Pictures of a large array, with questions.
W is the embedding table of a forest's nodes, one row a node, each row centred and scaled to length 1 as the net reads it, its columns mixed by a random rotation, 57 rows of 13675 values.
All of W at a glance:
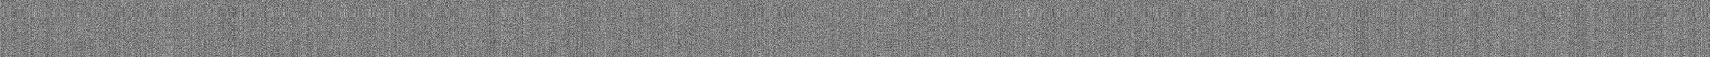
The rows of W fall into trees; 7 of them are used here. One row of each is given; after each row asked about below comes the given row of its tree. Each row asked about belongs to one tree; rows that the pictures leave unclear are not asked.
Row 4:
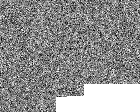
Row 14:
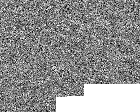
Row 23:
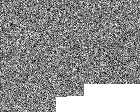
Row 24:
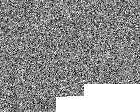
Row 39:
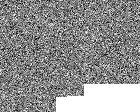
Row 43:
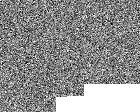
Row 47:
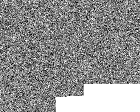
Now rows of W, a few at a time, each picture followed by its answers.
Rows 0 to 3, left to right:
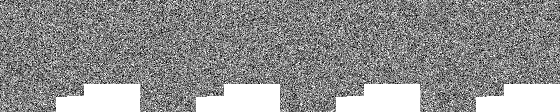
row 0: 39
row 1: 43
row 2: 24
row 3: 47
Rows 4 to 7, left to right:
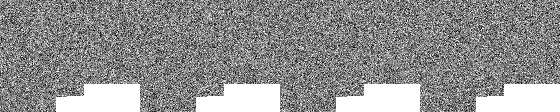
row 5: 24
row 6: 24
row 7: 14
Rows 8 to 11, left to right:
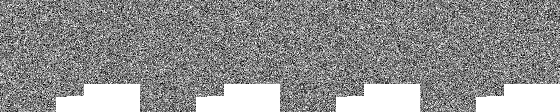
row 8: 23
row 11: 47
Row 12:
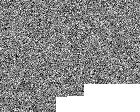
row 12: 14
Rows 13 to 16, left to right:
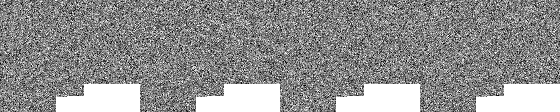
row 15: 14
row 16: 14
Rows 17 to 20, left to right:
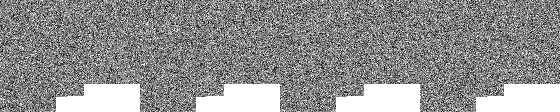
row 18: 24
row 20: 43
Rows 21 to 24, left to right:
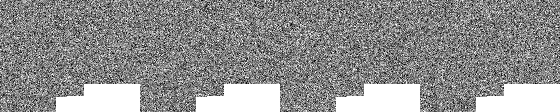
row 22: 14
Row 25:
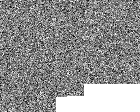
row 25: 39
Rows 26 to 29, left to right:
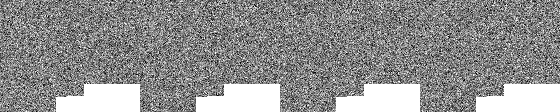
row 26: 23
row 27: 14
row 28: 24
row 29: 14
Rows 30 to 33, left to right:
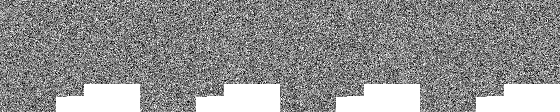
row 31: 43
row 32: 24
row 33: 24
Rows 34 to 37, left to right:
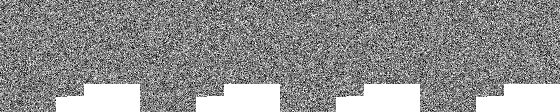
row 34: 4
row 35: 14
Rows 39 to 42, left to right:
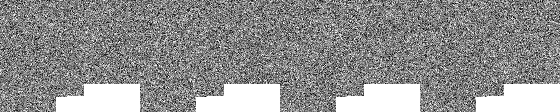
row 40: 23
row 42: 47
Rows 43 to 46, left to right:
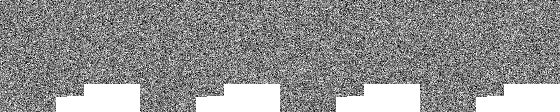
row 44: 4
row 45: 14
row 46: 39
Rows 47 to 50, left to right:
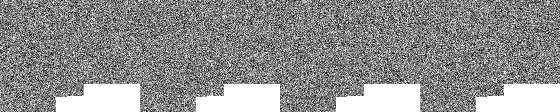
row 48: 43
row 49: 24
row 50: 47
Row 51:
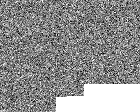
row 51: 24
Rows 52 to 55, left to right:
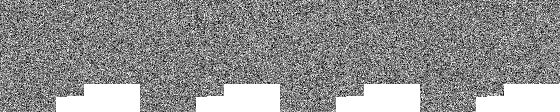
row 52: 43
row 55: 39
